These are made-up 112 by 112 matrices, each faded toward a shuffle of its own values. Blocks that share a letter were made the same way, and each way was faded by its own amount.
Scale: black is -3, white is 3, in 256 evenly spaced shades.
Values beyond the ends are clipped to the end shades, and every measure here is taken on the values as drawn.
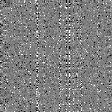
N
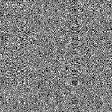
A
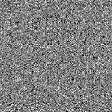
A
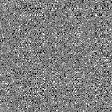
A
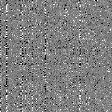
N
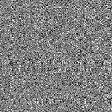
A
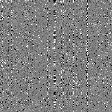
N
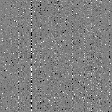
N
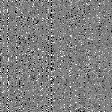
N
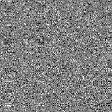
A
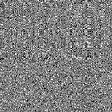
A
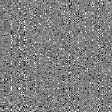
N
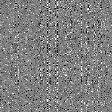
N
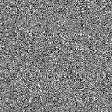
A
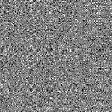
A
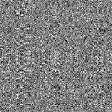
A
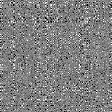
N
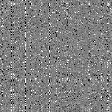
N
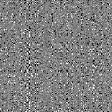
N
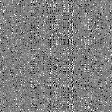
N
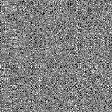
A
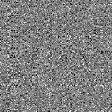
A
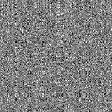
A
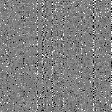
N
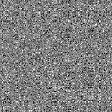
A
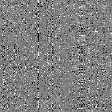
N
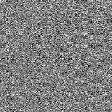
A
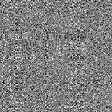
A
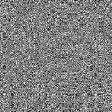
A
